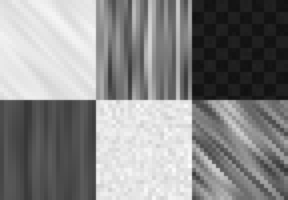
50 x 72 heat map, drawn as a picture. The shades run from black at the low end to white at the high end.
The table splits into 2 rows of 3 panels. Panel 1,1: very high, slanting down to the right, faint in contrast. Panel 1,2: middling, streaked downward, strong in contrast. Panel 1,3: very low, checkered, faint in contrast. Panel 2,1: low, streaked downward, faint in contrast. Panel 2,2: very high, fine-grained, faint in contrast. Panel 2,3: middling, slanting down to the right, strong in contrast.
